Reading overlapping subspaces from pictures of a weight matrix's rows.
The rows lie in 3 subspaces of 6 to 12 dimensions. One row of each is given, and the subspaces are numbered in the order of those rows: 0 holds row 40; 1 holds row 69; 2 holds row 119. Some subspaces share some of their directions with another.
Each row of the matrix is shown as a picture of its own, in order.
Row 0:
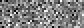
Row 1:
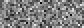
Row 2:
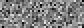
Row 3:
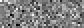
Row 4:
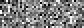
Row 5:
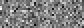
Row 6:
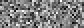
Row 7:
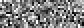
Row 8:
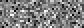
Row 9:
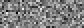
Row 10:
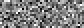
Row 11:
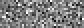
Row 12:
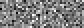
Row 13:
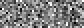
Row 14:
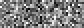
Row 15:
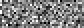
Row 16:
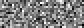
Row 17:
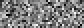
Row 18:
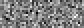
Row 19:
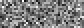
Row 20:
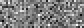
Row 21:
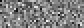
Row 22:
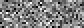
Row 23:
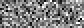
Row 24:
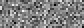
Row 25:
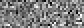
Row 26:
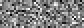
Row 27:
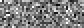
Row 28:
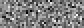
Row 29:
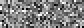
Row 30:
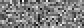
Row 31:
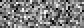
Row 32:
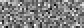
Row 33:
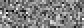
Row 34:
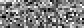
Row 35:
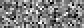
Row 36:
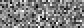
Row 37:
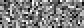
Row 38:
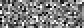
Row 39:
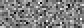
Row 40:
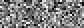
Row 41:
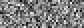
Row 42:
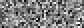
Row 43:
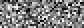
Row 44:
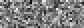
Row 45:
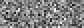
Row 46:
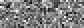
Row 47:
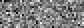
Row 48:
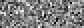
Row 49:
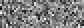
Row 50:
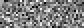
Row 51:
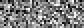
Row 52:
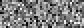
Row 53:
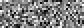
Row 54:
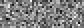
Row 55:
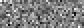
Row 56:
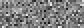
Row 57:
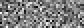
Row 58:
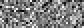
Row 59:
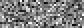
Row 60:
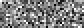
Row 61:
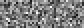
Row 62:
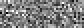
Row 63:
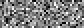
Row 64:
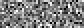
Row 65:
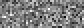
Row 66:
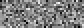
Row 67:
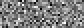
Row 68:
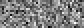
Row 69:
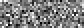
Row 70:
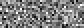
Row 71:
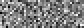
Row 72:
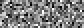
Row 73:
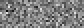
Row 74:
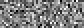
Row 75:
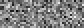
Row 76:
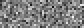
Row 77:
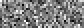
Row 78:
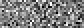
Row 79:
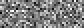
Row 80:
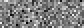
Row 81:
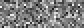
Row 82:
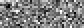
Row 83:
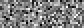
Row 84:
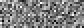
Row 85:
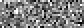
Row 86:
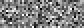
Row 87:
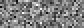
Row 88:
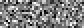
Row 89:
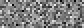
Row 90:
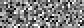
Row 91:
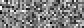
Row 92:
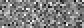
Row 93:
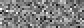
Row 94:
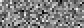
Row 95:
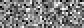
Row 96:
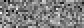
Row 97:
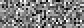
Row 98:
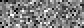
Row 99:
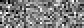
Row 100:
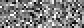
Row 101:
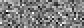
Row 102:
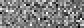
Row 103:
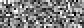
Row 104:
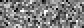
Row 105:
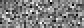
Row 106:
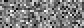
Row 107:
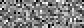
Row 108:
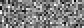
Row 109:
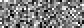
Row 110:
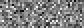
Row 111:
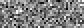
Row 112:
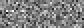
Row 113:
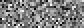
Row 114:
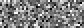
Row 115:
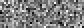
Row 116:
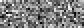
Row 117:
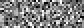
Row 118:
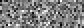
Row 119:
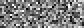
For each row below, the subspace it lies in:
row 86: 1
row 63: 1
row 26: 1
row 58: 2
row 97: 2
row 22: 1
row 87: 0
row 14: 0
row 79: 0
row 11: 0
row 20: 2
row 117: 1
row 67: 1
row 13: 2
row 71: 2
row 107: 2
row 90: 2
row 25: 2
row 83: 0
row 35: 0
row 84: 2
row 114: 1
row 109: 1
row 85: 2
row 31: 0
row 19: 1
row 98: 0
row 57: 1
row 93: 2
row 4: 2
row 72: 2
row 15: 2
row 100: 0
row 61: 0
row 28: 0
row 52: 1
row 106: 2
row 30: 2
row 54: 0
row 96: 0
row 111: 2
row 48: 2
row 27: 0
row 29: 2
